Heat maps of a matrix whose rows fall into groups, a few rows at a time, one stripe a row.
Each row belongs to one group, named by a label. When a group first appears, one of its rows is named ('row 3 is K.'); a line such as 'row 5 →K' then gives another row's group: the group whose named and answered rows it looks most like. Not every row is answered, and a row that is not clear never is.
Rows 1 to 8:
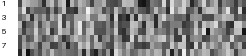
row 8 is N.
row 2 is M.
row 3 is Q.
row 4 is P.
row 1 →M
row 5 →P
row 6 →Q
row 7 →M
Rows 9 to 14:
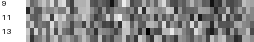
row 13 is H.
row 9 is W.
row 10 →Q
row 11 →W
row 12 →N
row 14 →P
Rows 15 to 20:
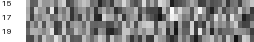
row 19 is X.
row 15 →W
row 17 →H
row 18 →X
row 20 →P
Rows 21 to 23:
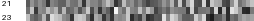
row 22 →X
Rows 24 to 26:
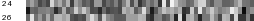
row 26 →M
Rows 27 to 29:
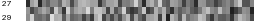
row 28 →P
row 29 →N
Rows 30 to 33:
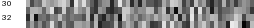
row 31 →X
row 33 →X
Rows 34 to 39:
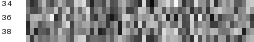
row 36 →X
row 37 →Q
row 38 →N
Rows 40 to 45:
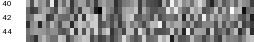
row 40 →H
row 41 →H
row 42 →M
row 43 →Q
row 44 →M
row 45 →W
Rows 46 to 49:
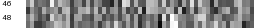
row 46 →N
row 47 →Q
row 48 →N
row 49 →N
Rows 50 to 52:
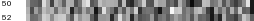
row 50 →P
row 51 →H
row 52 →W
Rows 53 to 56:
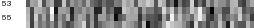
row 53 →X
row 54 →H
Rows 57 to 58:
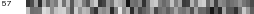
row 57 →Q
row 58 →W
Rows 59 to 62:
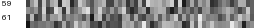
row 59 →Q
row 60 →P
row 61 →N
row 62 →X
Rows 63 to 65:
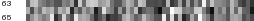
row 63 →M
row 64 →H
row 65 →X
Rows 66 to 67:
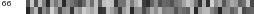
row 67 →Q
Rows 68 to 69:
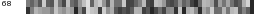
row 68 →P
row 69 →M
